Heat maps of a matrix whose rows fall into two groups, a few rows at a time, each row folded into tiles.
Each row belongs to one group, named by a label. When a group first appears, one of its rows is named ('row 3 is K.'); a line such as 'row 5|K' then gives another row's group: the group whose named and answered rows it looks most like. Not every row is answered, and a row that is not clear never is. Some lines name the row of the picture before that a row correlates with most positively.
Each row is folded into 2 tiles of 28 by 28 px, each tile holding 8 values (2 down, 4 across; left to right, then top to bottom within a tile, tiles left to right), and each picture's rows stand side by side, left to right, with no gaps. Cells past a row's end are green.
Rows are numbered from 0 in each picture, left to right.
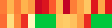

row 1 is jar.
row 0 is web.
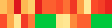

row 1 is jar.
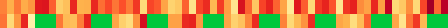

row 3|web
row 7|web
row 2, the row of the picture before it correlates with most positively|1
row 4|jar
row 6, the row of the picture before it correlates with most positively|0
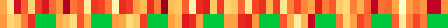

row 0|jar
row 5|jar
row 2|jar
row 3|web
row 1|jar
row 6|web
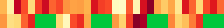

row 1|web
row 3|jar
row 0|jar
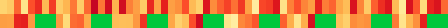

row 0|web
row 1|web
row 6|jar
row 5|jar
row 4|jar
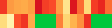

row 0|web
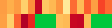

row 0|web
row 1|web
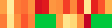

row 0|web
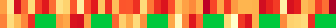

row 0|jar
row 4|web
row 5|jar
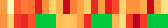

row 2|web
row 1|jar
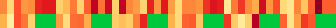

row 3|web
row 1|web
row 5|web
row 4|jar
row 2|jar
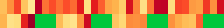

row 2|jar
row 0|jar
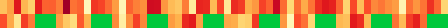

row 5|web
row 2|web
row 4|jar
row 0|jar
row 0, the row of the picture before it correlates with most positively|0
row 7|web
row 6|web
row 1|jar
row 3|web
